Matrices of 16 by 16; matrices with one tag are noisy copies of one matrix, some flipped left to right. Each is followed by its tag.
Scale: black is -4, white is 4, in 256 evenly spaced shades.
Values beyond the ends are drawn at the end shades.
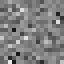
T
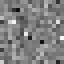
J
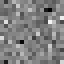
J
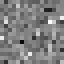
J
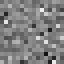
T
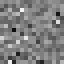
T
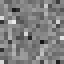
J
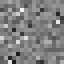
T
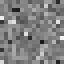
J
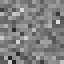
T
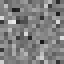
J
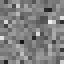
J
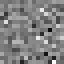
T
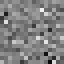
T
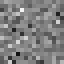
T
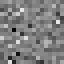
T
